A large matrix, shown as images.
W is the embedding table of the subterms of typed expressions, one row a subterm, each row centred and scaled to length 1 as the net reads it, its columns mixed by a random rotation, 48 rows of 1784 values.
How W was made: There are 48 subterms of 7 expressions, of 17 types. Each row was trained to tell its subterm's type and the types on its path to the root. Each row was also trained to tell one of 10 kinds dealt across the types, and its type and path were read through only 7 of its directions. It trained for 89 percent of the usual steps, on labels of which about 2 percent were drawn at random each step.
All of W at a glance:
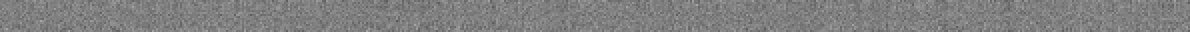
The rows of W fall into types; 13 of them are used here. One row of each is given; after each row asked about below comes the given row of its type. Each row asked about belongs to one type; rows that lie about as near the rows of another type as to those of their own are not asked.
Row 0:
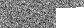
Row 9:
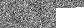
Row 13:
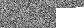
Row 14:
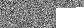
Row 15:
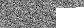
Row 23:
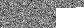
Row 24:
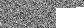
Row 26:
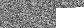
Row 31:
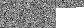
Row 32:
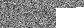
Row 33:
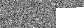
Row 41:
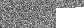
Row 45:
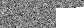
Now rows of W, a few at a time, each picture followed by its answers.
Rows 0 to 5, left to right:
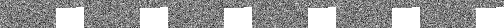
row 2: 41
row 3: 45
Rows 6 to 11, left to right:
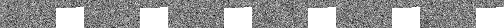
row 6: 26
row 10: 26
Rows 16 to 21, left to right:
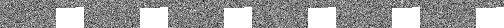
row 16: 41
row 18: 13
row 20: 45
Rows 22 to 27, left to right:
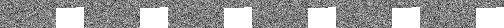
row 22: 41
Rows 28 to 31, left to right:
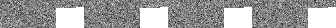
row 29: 24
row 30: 13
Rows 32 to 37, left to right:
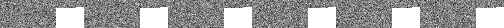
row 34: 23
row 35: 45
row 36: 23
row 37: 33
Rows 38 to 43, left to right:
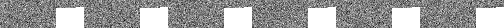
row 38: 26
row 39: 24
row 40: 26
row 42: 14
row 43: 33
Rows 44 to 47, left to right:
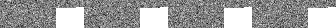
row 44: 14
